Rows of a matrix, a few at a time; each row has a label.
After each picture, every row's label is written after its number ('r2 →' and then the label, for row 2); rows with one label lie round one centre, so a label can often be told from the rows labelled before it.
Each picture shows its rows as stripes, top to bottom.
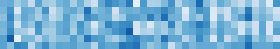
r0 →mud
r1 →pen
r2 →pen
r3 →mud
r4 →mud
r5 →pen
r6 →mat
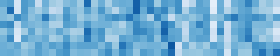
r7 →pen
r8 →pen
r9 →mat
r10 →pen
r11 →pen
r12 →pen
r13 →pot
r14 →pot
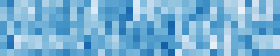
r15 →mud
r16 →mud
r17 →mud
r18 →pot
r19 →pot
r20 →pen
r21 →pen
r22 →pot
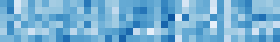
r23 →pen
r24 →pen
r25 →pot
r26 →pen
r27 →mud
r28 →pot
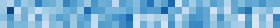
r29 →pot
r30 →pen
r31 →mud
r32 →mud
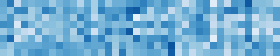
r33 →pen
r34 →mat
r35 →mud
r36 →pen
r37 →mud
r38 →pen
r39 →pot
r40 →pot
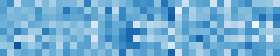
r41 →pen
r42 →pot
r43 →pot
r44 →mud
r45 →mat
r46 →mud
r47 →mat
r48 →pot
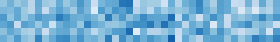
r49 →mud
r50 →mud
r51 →pot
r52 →pen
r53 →mud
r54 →pot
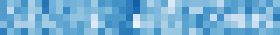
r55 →mat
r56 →mat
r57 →mud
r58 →mud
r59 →mat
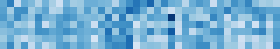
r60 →pen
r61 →mat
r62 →pot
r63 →mud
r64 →pot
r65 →mud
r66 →mud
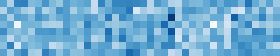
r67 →mat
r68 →mud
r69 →pot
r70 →pen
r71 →pot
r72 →pot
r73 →pen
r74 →mat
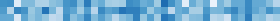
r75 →pen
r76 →mat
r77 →pen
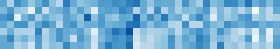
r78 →mat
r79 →mud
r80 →pen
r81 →mat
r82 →mud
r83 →mud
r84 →mud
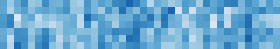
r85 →mat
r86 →pot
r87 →pen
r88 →pen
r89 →mat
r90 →mat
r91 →mat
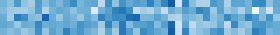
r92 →pot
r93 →mud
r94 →mat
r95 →pot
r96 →pot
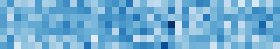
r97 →mud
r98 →pot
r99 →mat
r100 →pot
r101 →pot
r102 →mud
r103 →pen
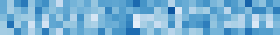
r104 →mat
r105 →pot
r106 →mud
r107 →mud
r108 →mat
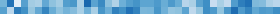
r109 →pen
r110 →mat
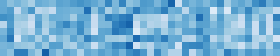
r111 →pot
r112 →pen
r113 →mud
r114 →mud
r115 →mud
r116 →pen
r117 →mud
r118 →mat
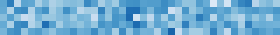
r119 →pen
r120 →mat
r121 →mud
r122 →mat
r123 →pot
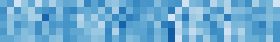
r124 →pen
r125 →pot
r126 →mat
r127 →pot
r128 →pot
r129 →pot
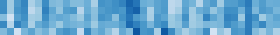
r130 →mat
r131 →mat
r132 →mat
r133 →mat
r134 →pen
